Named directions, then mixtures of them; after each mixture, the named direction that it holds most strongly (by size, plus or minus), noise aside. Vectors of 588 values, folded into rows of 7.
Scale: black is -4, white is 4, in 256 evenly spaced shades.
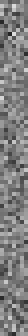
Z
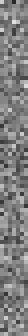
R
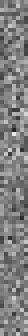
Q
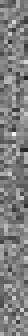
Q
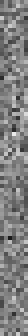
Q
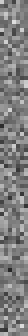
R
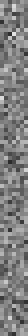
Z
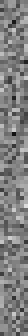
Q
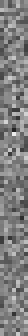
Q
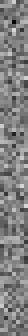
R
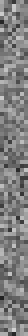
Z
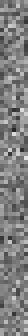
Q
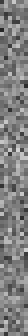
R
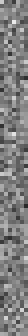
R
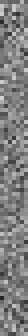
Z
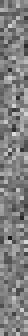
Q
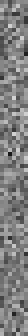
Q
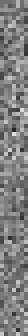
Q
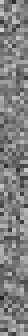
R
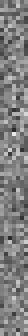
Q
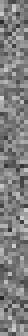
Z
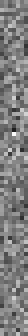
Q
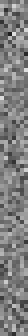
Z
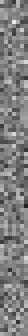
R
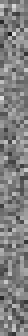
Z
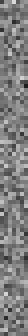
R
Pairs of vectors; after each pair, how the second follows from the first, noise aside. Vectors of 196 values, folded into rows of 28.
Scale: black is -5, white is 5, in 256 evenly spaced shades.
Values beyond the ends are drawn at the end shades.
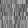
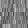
reversed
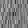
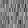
shuffled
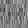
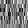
scaled up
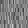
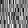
scaled up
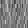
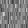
shuffled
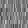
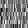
scaled up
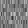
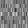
reversed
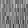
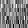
scaled up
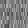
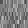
shuffled
